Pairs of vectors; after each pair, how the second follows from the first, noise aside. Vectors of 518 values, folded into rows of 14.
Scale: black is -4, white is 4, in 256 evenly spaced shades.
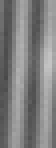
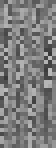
sign-scrambled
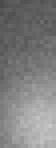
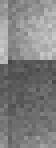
wrapped around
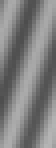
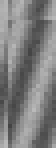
wrapped around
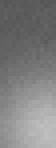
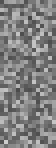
shuffled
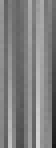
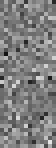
shuffled
